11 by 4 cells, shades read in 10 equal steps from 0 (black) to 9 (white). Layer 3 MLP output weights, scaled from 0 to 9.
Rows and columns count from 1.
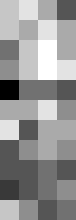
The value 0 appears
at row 5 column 1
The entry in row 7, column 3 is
6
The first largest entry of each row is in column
2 3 3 3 2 3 1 3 3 4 1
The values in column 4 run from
3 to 8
